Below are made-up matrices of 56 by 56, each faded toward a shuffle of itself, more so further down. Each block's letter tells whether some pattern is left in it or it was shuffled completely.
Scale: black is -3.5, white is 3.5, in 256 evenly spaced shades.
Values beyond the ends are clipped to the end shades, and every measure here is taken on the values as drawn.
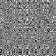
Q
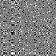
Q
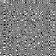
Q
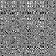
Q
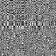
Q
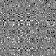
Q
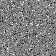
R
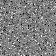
R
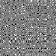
Q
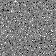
R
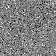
R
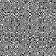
Q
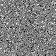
R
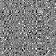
Q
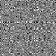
Q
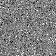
R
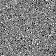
R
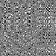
Q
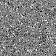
R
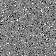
R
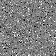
R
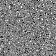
R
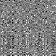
Q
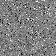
R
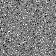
R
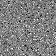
R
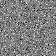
R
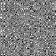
Q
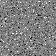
R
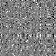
Q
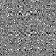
Q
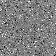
R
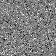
R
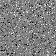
R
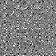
Q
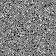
R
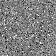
R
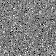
R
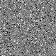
R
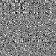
Q
